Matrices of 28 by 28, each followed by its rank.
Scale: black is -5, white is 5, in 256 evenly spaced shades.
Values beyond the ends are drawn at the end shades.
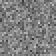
full rank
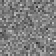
full rank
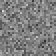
full rank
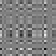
one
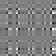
one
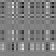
one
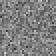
full rank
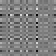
one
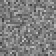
full rank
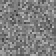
full rank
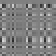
one
